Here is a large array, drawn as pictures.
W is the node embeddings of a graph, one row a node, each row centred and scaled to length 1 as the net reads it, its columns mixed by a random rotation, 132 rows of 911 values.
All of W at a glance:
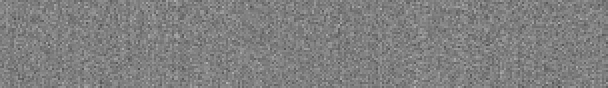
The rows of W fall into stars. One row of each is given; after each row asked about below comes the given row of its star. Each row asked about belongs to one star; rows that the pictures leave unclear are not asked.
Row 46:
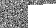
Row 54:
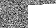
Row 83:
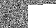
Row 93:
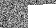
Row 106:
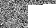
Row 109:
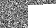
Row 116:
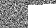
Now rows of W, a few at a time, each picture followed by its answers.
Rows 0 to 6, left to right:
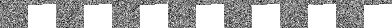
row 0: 83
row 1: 109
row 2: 54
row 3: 106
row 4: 93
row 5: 116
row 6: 93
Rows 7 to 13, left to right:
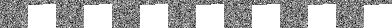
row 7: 109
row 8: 54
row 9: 46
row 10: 106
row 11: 106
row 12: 109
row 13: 109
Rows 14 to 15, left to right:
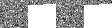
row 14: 46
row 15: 46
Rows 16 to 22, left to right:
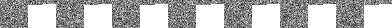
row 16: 116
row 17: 83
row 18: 46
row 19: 46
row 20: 83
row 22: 83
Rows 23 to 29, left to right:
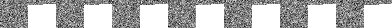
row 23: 93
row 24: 106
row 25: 54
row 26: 109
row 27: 83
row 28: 83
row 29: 54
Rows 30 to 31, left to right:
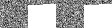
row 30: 109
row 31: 93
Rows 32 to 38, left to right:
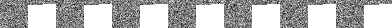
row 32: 116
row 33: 54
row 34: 109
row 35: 83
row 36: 106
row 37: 116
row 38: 46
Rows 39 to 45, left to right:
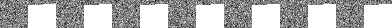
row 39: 46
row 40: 116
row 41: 106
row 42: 83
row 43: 93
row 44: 46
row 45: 46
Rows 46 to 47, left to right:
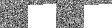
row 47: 83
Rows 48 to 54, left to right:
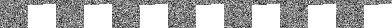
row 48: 46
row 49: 109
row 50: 93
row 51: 54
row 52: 116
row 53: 54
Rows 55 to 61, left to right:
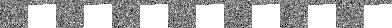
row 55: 83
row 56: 109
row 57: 106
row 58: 93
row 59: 83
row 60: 93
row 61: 106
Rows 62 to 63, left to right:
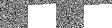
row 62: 46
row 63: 109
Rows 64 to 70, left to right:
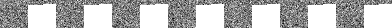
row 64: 46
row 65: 46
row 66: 109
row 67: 109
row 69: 93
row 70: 116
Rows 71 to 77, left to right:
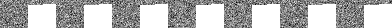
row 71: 83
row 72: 46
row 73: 54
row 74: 54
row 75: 106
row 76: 83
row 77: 116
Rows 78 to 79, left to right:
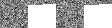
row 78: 46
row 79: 54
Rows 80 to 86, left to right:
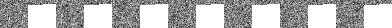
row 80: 93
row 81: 116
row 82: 93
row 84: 46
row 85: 93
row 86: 54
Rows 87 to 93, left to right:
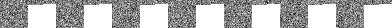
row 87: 46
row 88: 46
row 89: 54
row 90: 46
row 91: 106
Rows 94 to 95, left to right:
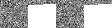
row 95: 83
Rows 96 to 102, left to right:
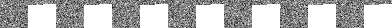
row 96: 46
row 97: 106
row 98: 116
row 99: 106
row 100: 109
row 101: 83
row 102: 106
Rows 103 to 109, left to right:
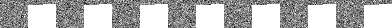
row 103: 93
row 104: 93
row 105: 83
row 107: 116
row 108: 93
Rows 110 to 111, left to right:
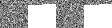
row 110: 83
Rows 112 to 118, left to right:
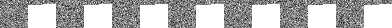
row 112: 54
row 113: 46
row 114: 83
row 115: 109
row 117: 54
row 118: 109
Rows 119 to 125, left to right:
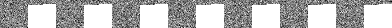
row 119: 106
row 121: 116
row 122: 106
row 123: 116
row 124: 54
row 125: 116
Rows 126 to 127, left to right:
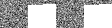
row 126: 46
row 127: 109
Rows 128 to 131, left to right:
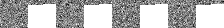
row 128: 106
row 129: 106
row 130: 116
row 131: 116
